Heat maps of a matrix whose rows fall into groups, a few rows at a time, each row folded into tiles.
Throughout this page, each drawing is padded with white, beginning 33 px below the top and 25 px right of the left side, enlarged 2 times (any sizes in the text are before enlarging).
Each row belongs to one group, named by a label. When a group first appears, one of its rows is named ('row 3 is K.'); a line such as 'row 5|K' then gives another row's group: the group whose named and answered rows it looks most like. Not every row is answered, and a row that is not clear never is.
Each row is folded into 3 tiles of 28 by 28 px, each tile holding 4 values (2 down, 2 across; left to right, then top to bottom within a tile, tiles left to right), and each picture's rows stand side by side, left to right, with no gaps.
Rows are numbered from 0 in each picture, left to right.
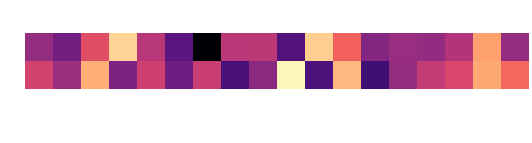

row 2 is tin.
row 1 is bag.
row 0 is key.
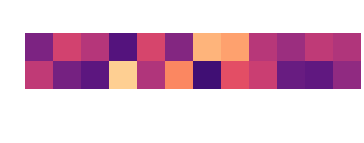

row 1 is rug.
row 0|bag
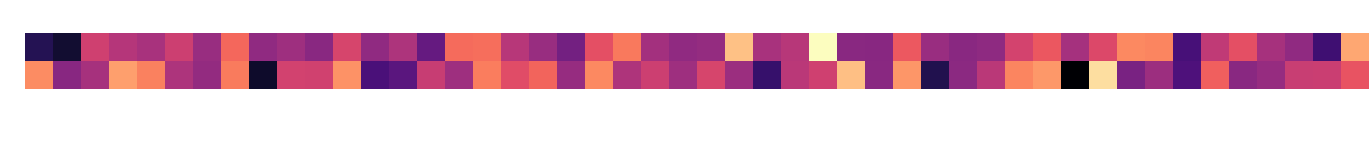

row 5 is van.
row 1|van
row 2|tin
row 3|key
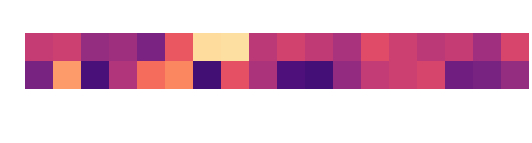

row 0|van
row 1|rug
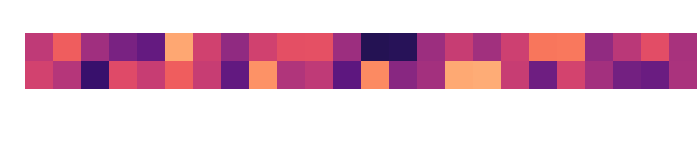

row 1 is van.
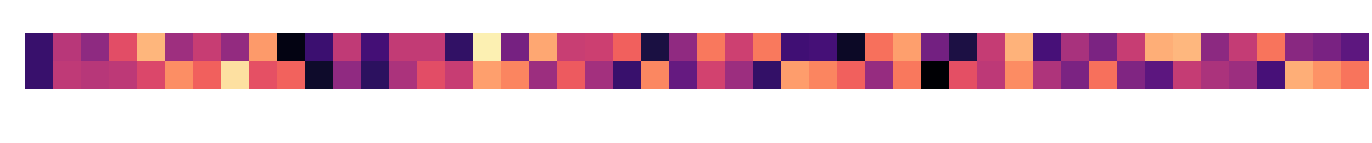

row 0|tin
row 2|tin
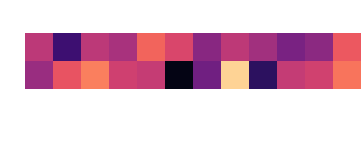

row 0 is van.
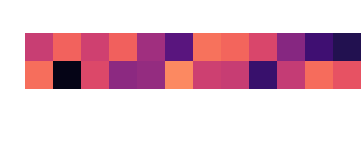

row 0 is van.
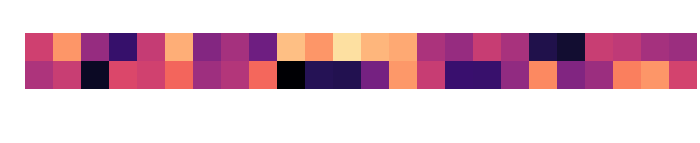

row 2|rug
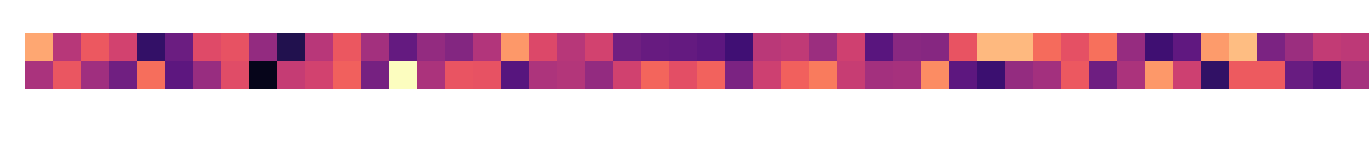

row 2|van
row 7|rug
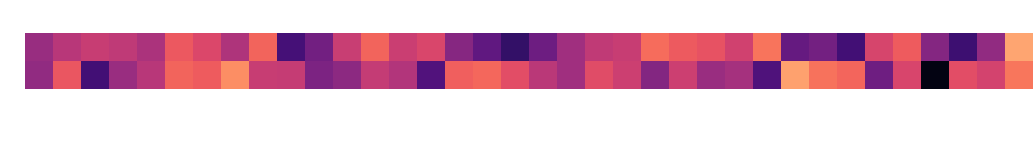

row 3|bag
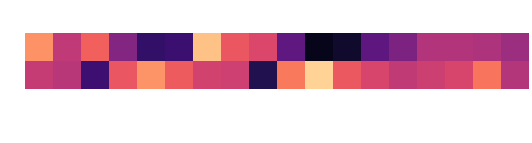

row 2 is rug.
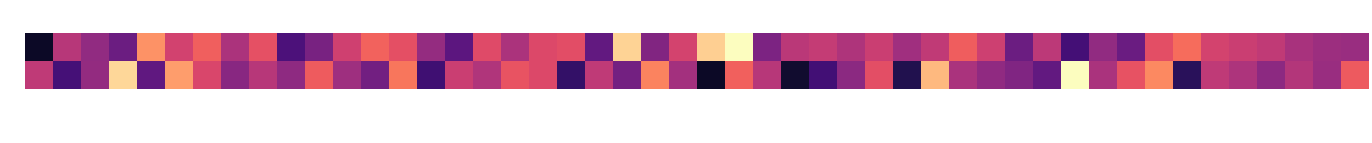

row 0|bag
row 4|rug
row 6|van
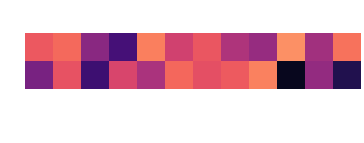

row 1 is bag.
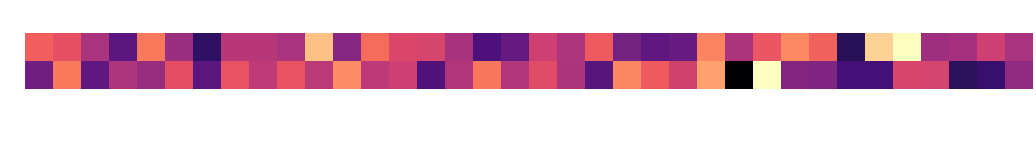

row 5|rug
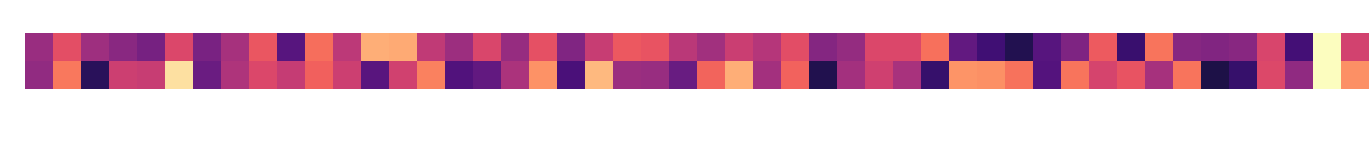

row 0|van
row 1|tin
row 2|rug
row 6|tin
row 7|tin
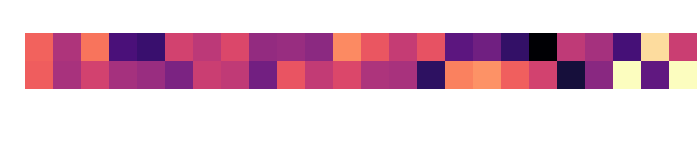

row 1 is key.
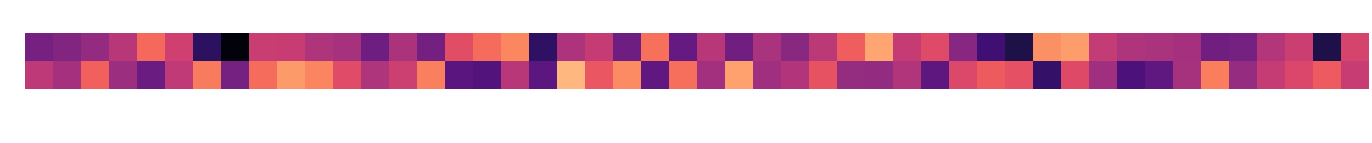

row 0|bag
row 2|bag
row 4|van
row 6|rug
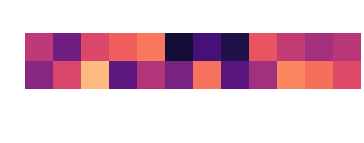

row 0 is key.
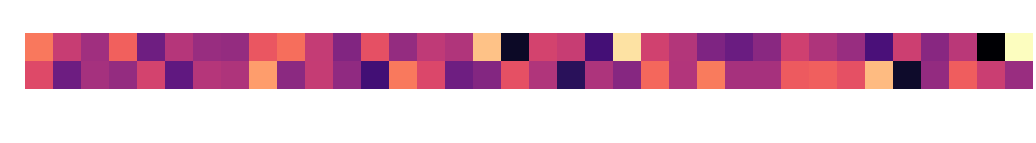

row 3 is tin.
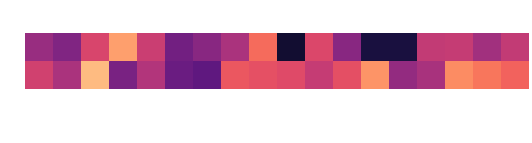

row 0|key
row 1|tin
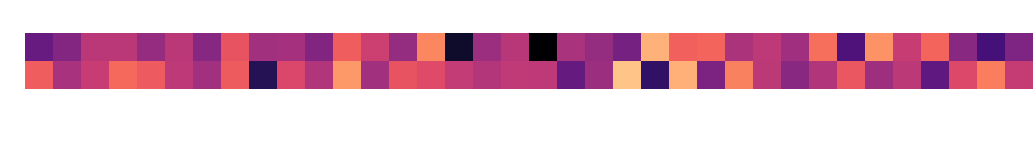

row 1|van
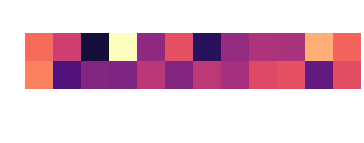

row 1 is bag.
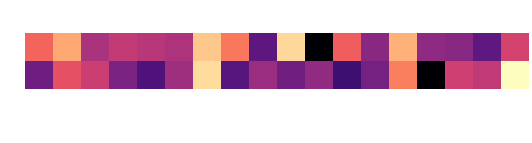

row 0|rug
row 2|van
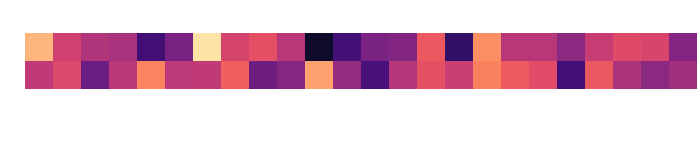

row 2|tin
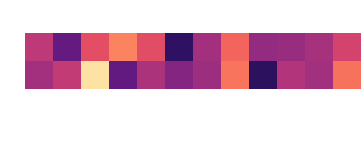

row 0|key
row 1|van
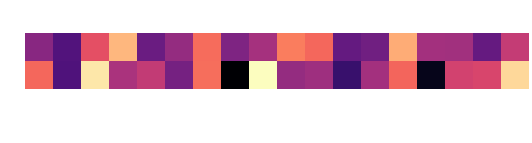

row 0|key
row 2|van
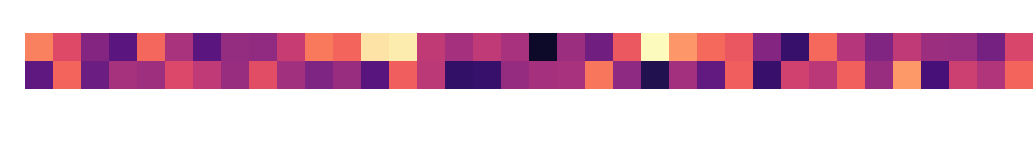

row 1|bag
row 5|van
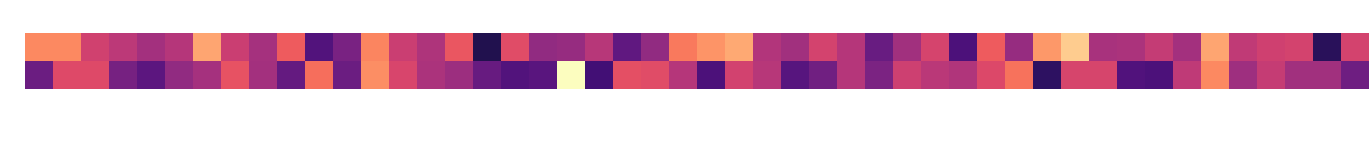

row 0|rug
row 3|van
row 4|rug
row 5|tin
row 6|rug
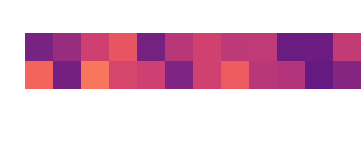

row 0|key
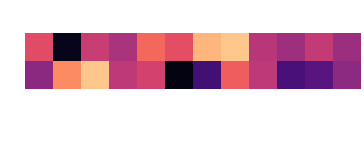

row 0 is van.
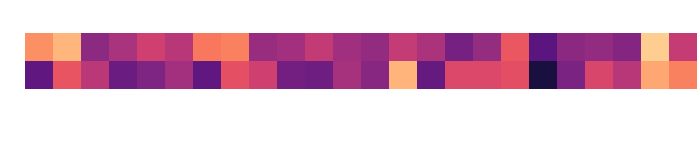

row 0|rug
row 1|rug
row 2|van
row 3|tin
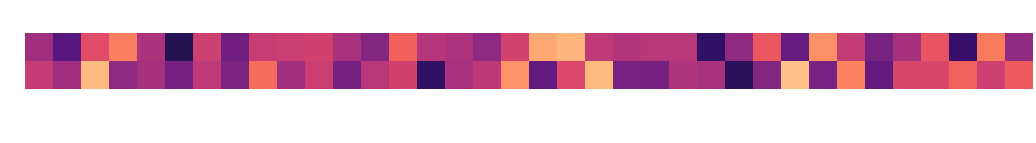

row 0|key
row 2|van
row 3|rug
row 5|tin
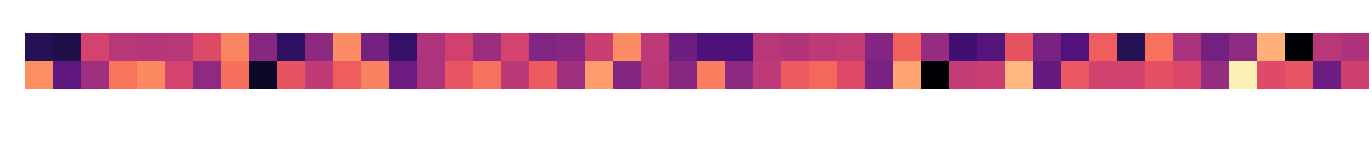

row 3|key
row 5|van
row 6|tin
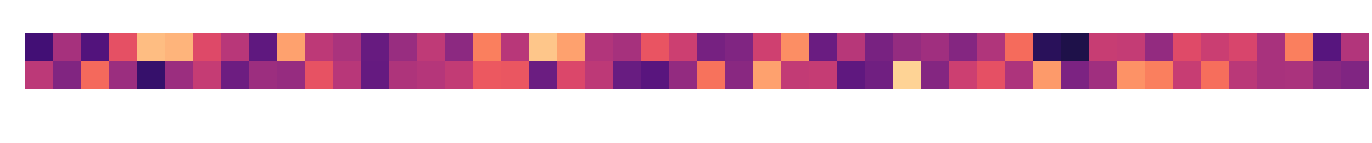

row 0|bag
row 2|tin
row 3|rug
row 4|key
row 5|van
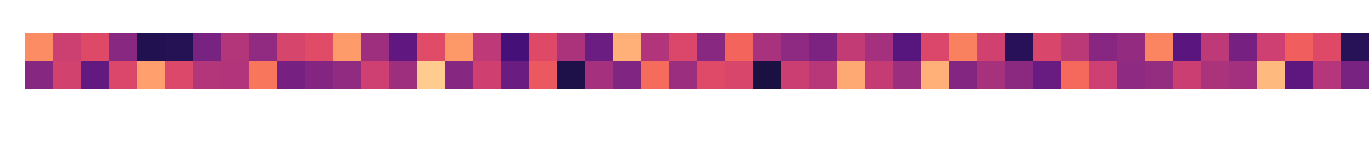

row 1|bag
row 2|key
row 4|van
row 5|key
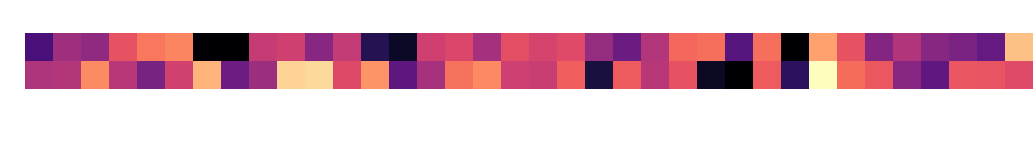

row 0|bag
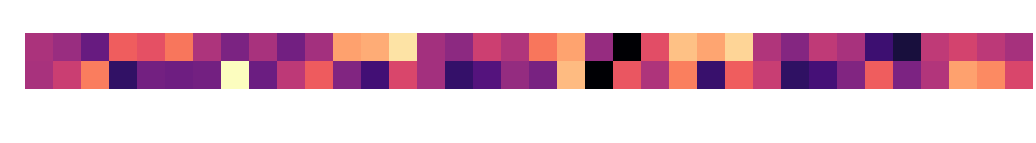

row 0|bag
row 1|van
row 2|rug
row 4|rug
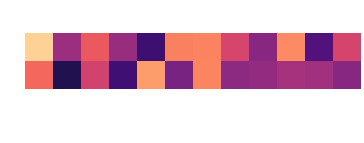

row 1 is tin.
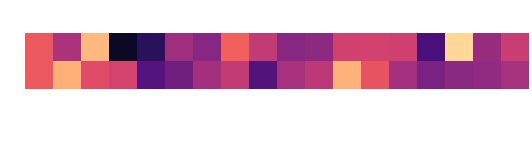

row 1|van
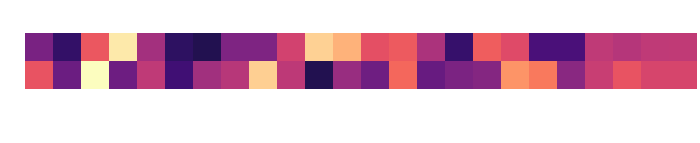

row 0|key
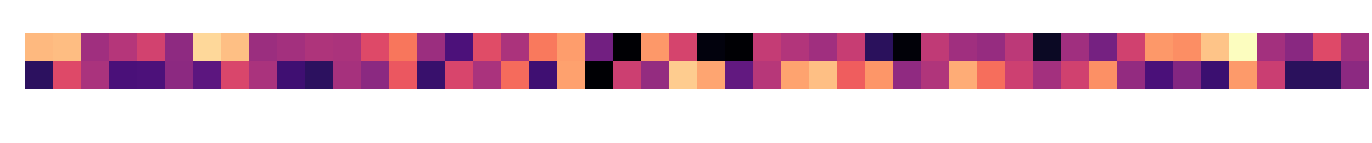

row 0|rug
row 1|rug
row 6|bag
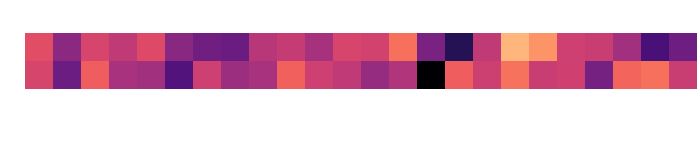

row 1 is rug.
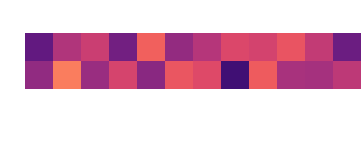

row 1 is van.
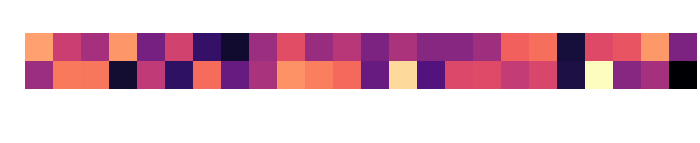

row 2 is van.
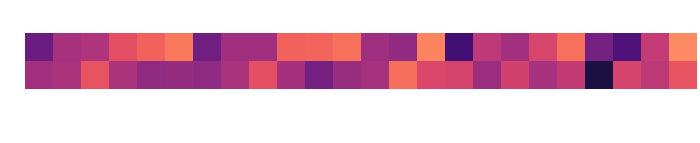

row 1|bag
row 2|tin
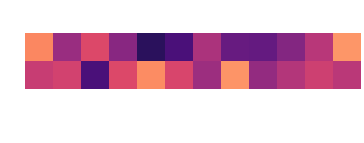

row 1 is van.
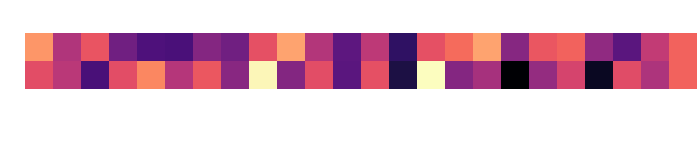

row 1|key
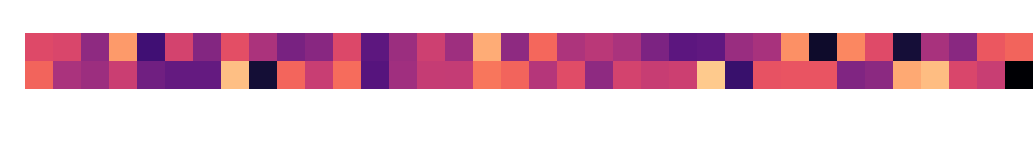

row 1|van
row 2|tin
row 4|key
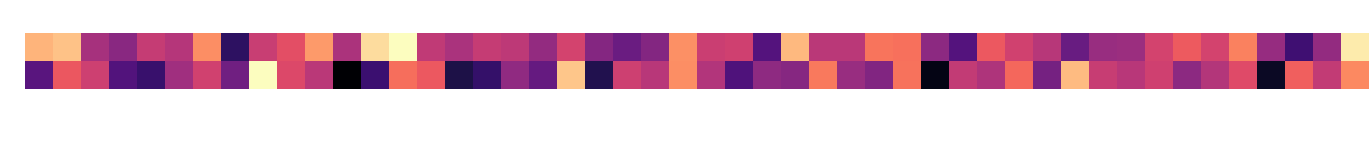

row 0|rug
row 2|rug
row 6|van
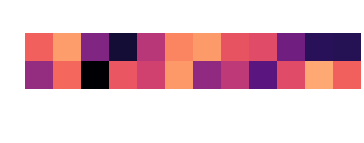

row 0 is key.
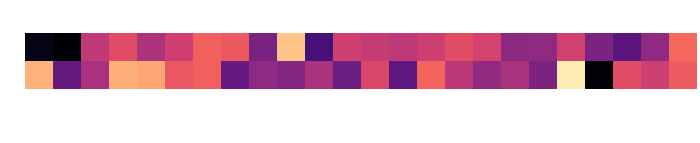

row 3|van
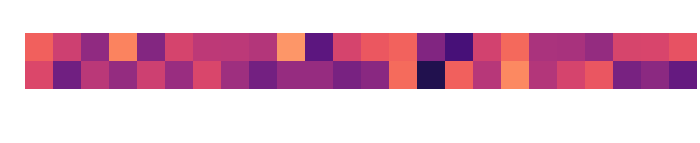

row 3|bag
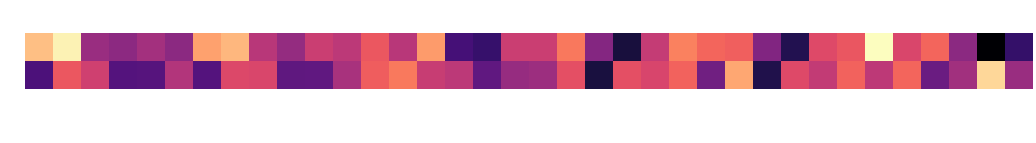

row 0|rug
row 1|rug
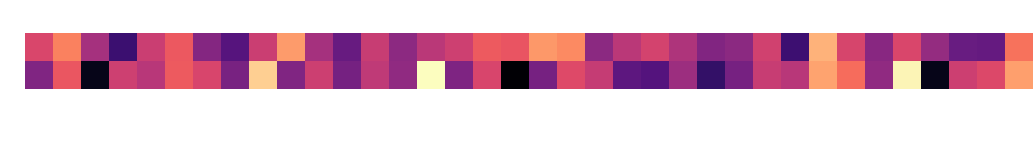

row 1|key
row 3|rug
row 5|van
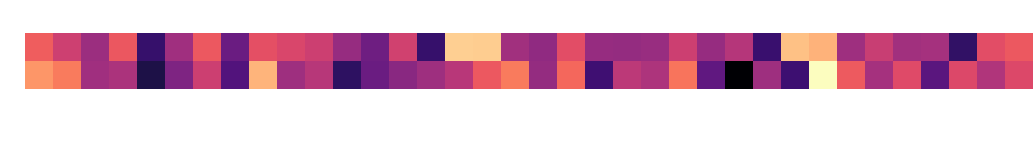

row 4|tin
